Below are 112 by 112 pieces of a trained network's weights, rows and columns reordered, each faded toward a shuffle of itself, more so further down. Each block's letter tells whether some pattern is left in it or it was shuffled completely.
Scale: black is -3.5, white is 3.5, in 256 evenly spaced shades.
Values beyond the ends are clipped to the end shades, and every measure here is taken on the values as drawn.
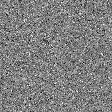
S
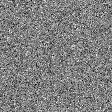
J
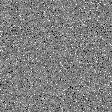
S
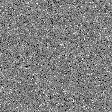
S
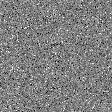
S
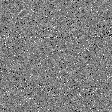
S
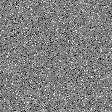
J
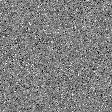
J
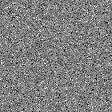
J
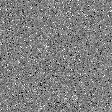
S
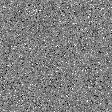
S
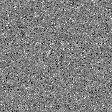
S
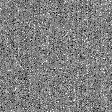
S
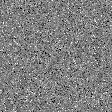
J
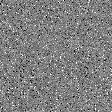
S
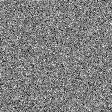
J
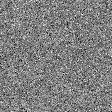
J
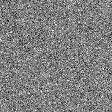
J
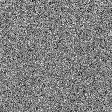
J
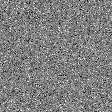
J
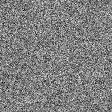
S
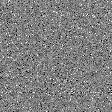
S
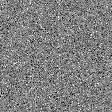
J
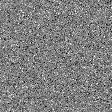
J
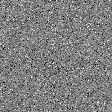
S
